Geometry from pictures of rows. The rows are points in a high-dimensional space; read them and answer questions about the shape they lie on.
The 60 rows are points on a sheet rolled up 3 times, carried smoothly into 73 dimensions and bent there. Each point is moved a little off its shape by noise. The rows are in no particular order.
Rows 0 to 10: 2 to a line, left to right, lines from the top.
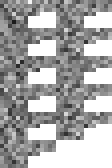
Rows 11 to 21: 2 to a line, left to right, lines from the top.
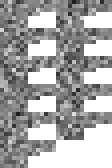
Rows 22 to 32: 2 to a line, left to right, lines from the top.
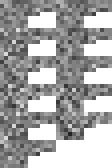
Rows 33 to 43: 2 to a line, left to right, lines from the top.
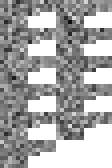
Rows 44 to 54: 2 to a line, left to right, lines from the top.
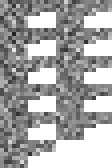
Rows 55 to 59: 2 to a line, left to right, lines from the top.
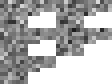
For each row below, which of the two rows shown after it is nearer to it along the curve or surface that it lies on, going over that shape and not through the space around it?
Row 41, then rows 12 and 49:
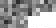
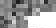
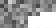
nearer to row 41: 12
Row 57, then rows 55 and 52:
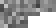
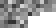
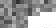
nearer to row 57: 52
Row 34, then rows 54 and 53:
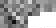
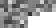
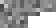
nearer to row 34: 54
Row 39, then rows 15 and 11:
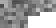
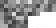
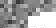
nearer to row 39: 11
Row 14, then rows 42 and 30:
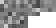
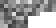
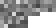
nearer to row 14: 30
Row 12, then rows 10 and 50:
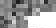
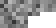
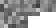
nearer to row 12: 10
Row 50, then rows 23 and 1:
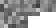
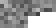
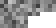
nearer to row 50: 23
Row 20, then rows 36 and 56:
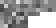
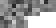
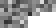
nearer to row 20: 36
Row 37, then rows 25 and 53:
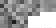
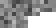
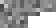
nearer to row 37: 25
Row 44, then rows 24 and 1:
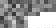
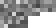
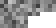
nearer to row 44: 24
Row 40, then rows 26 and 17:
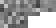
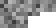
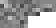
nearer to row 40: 17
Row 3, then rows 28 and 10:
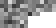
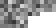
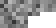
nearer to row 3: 28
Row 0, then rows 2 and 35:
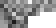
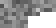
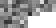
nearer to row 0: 35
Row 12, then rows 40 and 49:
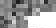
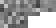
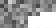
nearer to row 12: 49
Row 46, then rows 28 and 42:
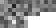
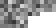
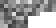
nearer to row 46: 28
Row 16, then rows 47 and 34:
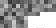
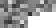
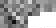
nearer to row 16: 47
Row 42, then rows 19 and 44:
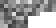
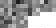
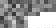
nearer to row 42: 19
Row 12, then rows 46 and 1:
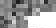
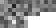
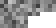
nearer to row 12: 46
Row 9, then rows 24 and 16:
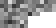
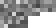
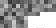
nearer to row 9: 16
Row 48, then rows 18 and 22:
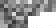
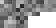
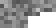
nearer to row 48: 18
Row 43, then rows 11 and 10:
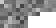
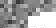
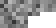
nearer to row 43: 11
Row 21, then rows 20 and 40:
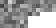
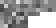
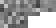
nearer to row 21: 20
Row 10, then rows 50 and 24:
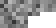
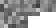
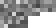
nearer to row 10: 24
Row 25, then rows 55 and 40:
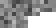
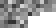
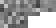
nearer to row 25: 40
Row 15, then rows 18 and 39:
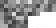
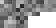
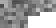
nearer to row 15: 18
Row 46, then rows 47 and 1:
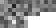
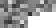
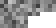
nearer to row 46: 47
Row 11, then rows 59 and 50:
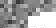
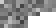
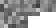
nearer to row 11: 59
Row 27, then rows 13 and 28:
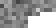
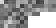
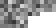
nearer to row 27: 13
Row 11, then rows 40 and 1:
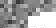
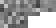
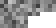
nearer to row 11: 1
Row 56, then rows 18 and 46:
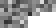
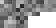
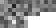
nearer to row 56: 46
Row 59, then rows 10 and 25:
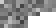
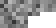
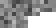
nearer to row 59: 25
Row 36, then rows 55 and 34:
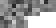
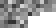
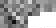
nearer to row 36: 55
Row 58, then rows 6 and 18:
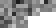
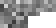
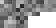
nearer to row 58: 18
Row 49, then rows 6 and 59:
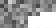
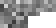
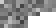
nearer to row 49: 6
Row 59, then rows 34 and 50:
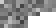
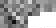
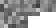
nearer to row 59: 50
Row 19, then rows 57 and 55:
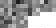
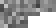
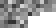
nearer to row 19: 55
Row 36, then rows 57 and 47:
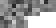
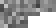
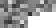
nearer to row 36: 47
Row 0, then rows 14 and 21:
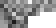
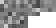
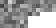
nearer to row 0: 21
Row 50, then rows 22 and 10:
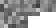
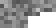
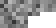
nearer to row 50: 22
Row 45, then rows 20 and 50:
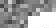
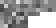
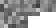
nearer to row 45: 20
